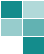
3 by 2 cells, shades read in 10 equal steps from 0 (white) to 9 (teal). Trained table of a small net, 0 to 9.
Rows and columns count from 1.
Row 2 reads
4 6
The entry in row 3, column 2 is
9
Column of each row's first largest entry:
1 2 2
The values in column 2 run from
3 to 9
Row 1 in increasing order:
3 9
